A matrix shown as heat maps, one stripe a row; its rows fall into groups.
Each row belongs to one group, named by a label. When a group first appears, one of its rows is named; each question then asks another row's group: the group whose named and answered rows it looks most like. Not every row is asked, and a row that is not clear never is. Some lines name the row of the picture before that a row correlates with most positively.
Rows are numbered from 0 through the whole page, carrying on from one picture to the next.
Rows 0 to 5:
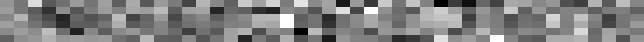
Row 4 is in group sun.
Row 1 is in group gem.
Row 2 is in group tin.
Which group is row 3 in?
tin
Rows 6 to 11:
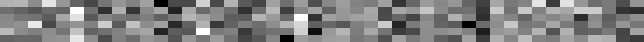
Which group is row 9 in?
gem
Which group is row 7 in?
tin
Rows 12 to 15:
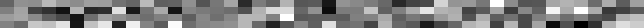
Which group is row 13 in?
tin
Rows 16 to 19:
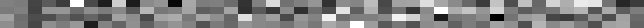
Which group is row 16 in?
tin
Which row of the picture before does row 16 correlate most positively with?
13
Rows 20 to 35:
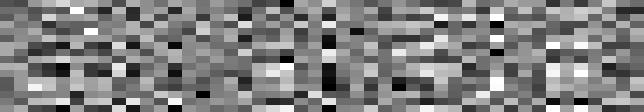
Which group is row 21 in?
tin
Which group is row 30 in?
tin
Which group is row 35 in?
tin
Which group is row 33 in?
sun
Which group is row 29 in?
tin
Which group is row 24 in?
sun
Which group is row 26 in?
tin
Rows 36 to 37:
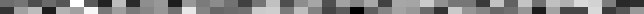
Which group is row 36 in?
tin
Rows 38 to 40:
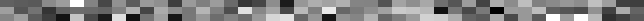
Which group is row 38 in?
tin
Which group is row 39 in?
gem
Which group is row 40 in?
tin
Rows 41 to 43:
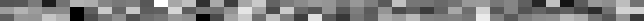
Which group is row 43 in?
sun
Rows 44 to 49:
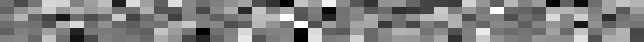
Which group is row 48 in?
sun
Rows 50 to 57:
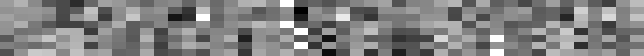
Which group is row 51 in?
sun
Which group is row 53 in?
tin
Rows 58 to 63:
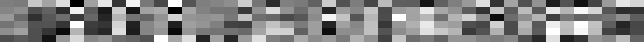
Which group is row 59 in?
tin
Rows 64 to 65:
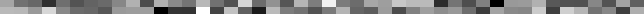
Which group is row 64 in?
gem
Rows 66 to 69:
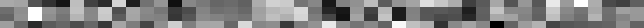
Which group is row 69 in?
gem
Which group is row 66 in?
tin
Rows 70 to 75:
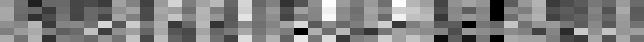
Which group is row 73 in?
gem
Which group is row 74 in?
sun
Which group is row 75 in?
gem
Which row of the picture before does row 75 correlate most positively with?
69
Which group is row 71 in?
gem
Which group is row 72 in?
gem
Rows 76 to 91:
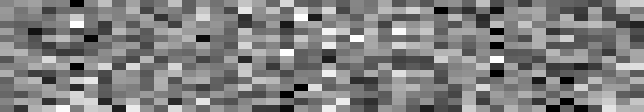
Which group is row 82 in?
gem
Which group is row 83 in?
tin
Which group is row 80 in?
gem
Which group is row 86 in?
gem
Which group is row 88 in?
sun
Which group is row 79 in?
tin
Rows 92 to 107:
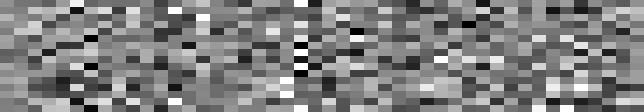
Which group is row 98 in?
sun
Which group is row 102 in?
sun
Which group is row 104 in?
tin
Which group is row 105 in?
tin
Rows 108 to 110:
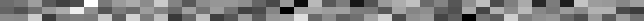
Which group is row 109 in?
tin
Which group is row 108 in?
sun
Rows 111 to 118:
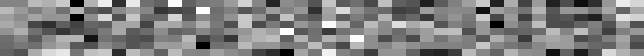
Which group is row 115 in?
tin
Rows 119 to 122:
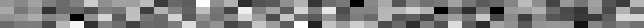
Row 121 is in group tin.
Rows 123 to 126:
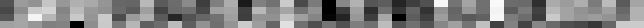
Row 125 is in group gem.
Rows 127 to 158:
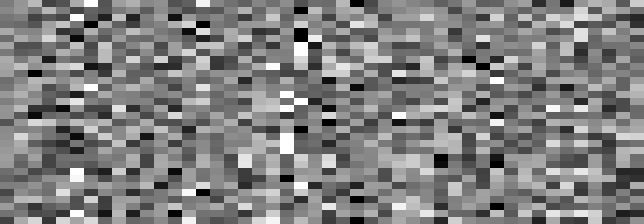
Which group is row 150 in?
gem
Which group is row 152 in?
tin
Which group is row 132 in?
sun
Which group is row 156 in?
gem
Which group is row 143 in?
gem
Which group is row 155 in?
sun
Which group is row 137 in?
gem
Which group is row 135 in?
gem
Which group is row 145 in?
sun
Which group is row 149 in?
gem
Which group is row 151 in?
tin
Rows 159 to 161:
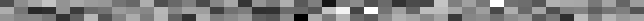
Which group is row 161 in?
sun
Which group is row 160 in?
gem
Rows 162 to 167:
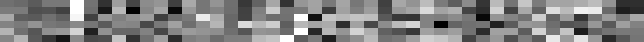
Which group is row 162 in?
tin
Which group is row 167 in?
tin
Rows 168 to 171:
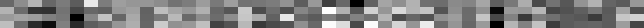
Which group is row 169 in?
gem
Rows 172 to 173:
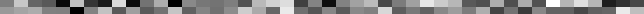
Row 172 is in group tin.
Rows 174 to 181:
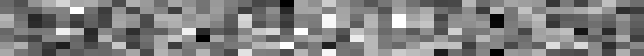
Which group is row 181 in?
gem
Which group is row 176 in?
gem
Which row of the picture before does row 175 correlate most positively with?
172
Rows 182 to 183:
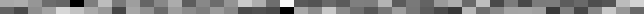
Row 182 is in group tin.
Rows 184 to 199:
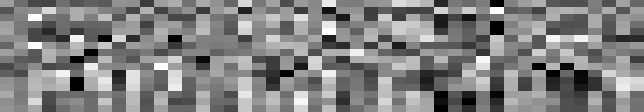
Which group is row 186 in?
gem
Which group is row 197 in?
gem
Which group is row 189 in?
tin
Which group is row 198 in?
gem
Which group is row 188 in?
gem
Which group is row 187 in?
gem
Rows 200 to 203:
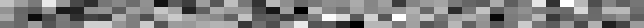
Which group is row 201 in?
sun
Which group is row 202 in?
gem
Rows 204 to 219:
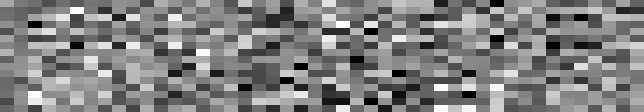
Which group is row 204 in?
gem
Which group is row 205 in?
tin
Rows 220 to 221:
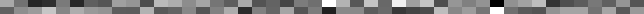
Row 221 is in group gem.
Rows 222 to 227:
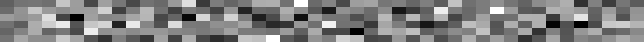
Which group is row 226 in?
sun
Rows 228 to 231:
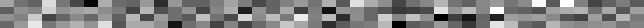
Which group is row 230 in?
gem
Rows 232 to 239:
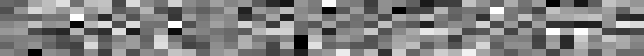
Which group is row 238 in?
sun
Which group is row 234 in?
tin
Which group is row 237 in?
sun
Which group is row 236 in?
tin
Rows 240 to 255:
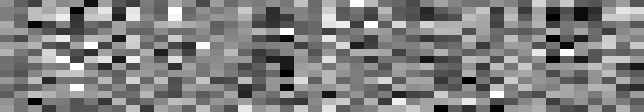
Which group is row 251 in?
gem
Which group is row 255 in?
gem
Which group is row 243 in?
gem
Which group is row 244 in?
tin
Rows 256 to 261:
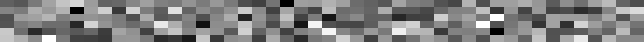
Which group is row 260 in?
gem
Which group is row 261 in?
sun
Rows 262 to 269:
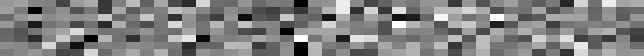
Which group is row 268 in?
sun
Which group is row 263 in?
gem
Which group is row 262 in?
sun
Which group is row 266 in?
tin
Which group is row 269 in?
sun
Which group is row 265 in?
gem
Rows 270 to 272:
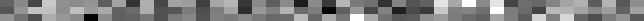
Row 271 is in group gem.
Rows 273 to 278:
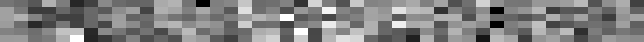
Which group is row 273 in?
sun
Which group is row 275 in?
tin
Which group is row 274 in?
gem
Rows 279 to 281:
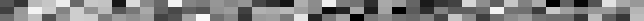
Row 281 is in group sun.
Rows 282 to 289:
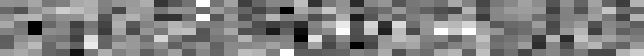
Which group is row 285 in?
gem
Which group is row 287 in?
sun
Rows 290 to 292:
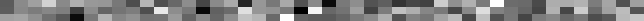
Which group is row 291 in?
sun
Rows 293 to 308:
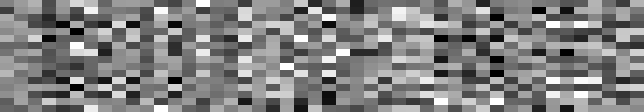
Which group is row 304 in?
tin
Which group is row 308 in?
sun
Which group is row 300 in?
sun
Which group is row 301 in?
gem
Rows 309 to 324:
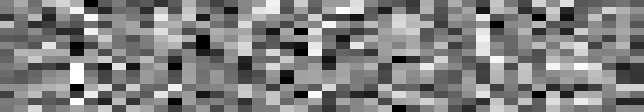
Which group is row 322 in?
sun
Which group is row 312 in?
gem
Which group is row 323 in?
tin
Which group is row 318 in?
tin
